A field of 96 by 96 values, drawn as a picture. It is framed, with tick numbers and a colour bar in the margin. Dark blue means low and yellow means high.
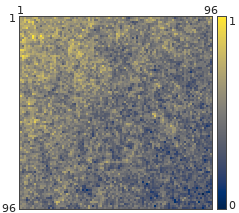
Values rise toward the top left. The histogram is bell-shaped. No regular stripes run through it. Overall the values sit about 50% of the way up the scale. The ninth with the lowest average is the bottom right.
